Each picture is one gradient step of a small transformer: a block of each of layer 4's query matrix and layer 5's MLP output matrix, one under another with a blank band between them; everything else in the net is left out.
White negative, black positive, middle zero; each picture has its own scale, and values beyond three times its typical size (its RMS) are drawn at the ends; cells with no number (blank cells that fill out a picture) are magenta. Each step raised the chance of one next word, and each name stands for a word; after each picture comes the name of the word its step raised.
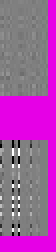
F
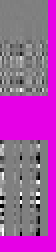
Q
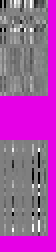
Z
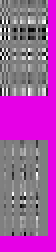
Q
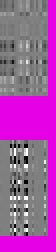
F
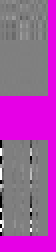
Z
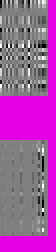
Z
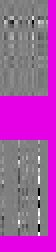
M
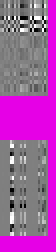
M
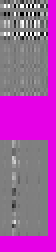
M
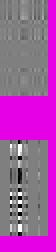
Q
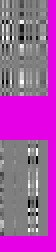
Z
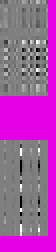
Z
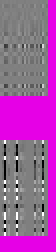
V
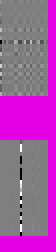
Q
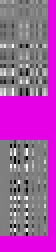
F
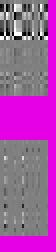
M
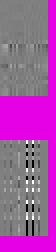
V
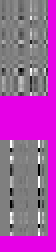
M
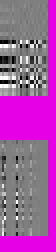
Q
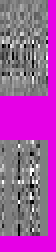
F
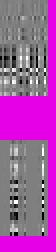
Q
